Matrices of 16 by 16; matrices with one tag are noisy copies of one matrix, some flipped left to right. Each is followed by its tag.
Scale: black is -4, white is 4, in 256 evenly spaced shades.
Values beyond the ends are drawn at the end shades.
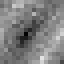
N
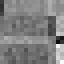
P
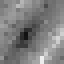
N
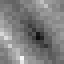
N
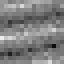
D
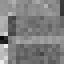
P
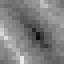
N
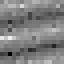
D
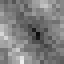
N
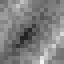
N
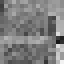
P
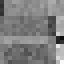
P
